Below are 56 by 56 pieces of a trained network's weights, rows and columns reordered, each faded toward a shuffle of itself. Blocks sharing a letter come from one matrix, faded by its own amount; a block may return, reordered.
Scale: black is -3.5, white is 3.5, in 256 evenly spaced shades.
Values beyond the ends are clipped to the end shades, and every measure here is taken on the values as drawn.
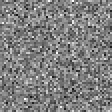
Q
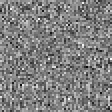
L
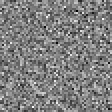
Q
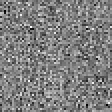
L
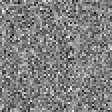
L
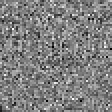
L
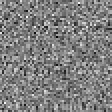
L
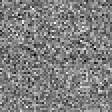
Q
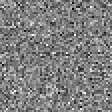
L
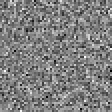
Q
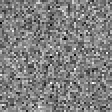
Q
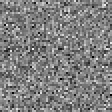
Q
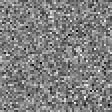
Q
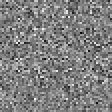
L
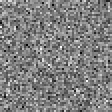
Q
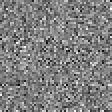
L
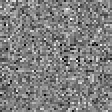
L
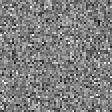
L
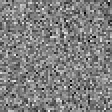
Q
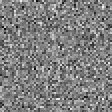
L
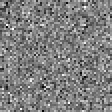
Q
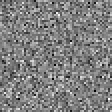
L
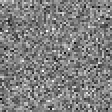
Q
